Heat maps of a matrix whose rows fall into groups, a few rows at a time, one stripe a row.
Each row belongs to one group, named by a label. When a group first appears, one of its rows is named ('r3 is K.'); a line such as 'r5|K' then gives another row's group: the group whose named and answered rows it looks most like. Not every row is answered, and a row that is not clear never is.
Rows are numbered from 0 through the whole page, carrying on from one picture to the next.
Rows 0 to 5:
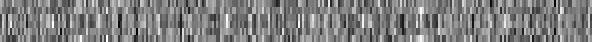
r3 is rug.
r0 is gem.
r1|gem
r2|rug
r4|rug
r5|gem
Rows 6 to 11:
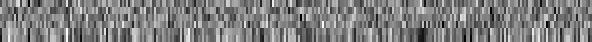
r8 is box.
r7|gem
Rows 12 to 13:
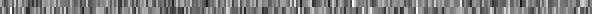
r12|box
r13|rug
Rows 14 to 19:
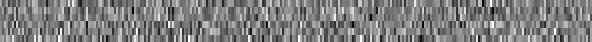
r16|box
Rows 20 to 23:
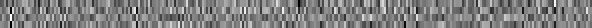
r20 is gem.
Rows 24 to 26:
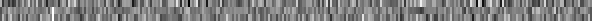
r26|rug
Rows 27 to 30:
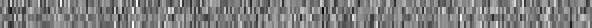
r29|box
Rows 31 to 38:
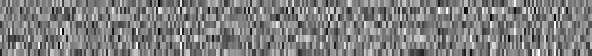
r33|gem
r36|gem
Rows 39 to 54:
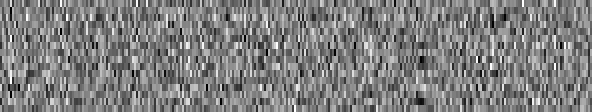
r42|box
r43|rug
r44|rug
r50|rug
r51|gem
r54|box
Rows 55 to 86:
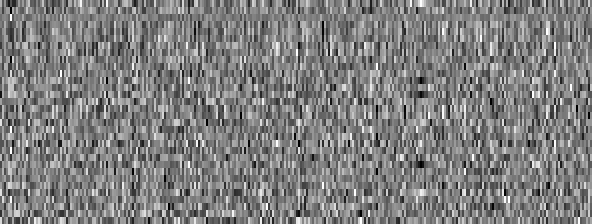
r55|gem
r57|rug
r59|box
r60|box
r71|box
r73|rug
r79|box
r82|gem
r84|box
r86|gem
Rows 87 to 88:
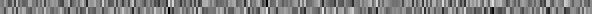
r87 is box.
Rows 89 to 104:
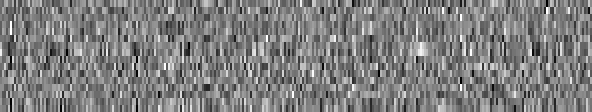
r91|box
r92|rug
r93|rug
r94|box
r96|gem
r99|rug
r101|box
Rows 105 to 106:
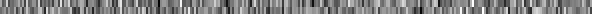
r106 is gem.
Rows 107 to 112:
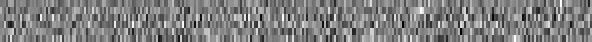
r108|gem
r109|rug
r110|box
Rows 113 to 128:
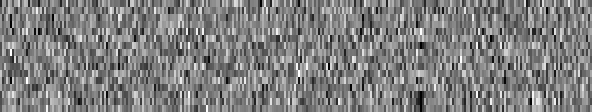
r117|gem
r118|gem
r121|box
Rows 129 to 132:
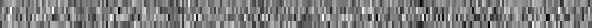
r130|rug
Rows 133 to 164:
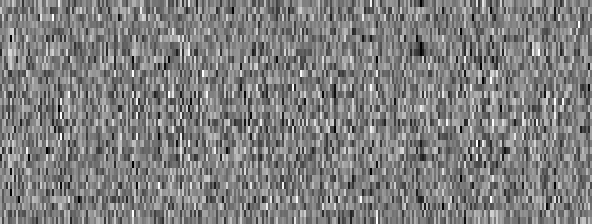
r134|gem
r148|gem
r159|rug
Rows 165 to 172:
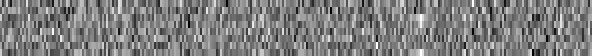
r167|gem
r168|gem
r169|rug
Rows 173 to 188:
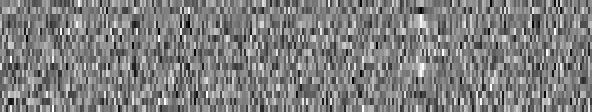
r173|gem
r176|gem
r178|rug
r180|box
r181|rug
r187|box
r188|rug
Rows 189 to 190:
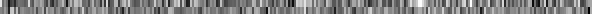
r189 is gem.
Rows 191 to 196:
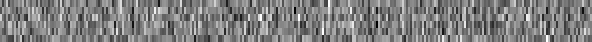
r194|box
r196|box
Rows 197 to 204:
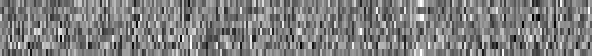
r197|gem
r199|gem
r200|rug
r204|gem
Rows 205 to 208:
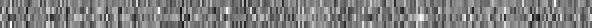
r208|rug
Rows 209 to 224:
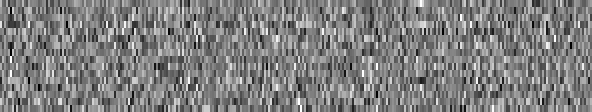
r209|gem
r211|box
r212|gem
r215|box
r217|rug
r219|rug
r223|gem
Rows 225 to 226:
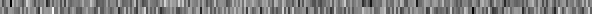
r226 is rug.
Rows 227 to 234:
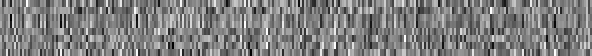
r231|box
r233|box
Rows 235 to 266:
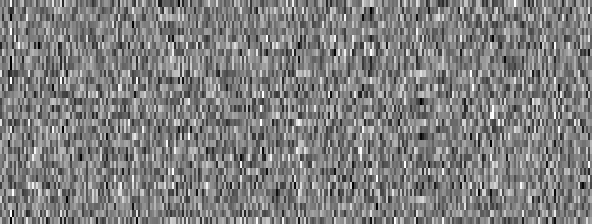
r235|rug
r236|box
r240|box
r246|rug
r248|gem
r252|gem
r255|gem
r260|box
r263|gem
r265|rug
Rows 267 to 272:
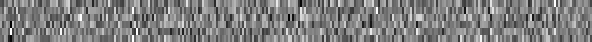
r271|rug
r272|box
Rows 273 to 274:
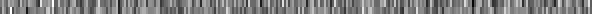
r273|rug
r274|rug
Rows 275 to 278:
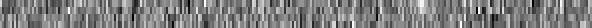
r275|gem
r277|box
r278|box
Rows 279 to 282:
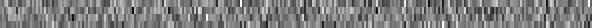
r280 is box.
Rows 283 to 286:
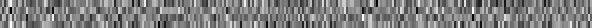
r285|rug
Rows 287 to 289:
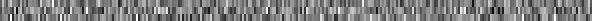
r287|rug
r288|box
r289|rug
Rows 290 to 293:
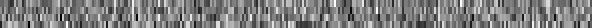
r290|box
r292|rug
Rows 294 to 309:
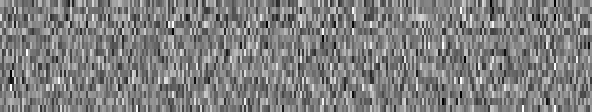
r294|gem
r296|gem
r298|box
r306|rug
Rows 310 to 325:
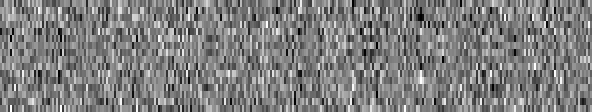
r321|gem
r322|box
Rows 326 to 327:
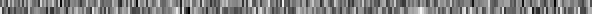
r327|gem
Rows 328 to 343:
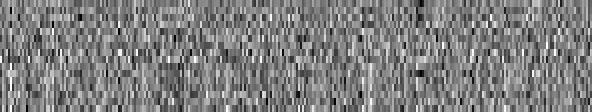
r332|rug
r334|box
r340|rug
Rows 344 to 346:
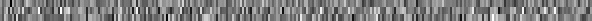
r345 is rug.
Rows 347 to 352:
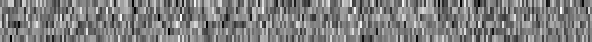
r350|gem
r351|box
